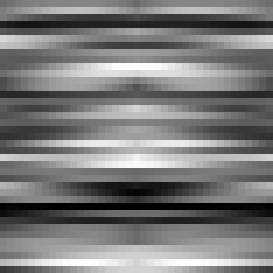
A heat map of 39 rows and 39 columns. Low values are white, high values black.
It is mirror symmetric from left to right. No overall slope runs across the table. The grain runs across in streaks.
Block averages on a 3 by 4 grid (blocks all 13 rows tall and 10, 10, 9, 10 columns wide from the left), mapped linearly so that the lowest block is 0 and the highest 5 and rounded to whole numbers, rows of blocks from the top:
3 2 2 3
5 0 0 5
4 4 4 4
